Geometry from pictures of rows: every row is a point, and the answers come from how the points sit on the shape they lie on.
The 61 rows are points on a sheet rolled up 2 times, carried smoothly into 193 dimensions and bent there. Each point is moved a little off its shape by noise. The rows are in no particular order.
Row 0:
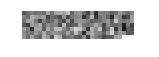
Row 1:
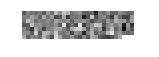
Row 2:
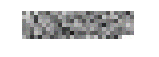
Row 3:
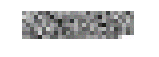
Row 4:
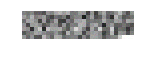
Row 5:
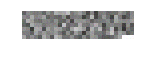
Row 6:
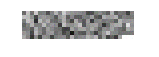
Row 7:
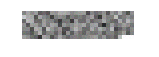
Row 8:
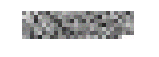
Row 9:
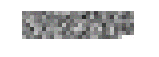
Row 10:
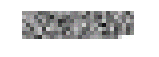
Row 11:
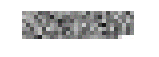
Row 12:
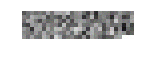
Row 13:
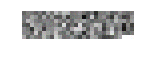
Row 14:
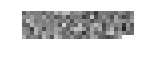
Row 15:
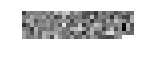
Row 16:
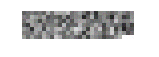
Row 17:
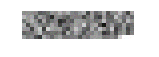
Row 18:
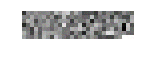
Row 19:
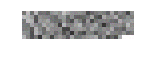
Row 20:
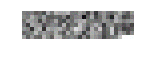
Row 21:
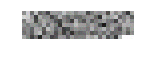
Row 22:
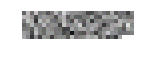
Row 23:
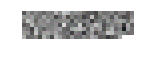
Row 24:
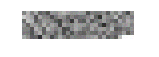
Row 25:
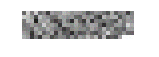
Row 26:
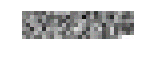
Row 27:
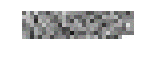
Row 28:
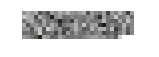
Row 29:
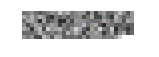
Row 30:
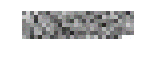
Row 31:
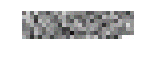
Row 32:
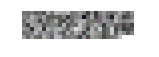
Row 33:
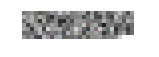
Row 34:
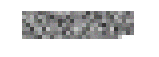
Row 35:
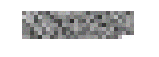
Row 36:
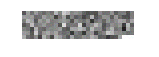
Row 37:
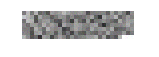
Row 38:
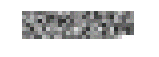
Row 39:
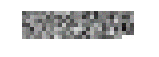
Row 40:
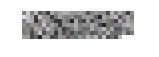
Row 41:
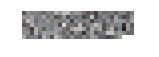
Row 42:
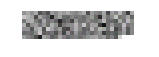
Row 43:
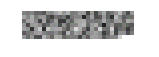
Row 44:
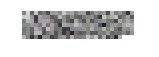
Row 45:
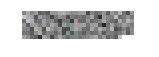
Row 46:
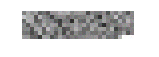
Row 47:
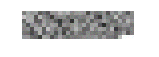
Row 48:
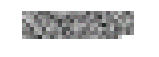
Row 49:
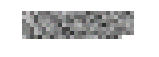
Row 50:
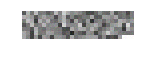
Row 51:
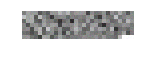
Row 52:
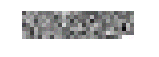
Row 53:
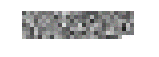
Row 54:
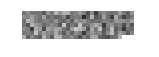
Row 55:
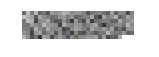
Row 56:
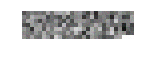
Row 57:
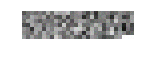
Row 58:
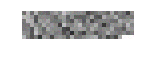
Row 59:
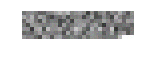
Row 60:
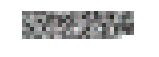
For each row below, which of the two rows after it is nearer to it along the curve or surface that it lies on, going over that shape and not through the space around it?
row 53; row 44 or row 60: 44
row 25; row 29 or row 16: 29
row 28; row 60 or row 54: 60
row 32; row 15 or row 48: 15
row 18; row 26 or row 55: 26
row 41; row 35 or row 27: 27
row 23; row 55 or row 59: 59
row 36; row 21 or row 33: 21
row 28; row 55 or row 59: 59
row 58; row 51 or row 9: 51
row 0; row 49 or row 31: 31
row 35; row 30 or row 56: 30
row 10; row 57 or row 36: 57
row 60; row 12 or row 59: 12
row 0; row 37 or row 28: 28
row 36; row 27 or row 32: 27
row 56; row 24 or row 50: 50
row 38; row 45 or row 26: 26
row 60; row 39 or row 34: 39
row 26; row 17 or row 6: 17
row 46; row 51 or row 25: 51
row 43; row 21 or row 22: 21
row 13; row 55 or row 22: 22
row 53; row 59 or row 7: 59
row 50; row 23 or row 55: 23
